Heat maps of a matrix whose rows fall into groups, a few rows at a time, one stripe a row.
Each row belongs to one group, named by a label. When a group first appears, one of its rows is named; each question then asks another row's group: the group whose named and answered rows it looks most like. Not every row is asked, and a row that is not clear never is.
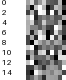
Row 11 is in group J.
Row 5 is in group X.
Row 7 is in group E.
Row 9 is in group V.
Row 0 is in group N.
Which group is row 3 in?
V
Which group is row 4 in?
N
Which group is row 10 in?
E
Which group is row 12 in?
V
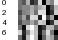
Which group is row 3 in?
E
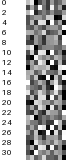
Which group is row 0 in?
V
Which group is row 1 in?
E
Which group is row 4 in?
E
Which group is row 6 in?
N
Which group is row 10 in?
E
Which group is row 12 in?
E
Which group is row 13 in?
J
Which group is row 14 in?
N
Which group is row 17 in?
X
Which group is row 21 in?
E
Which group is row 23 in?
V
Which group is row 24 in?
X
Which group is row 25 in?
E
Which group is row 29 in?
E
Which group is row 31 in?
N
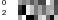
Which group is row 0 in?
X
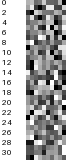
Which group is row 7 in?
E
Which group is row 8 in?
V
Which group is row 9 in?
J
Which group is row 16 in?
E
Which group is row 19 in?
X
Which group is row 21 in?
N
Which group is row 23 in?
J
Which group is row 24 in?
V
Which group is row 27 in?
V
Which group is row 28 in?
J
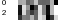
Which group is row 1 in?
J
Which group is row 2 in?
J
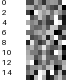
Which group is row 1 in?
N
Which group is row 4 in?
X
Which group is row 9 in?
N
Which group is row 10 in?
X
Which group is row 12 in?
V
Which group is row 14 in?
E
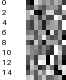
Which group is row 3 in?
X
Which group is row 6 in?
E
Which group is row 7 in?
N
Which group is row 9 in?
X
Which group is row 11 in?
E
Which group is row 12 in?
E
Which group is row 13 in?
J
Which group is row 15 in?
N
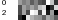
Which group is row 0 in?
X
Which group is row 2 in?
E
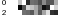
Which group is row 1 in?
J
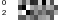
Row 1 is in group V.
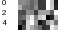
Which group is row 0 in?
X
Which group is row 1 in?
X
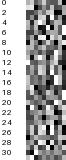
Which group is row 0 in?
N
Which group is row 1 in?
V
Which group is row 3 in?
E
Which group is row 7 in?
E
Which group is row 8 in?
J
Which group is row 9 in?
N
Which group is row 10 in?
X
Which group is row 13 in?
E
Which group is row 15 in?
X
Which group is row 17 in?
V
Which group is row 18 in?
J
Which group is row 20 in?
X
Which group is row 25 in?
E
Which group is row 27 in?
J
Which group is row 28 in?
E
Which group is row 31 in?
V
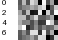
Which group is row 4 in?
X
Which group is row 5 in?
V
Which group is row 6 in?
E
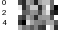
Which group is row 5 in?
X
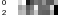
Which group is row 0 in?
V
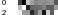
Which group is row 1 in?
V
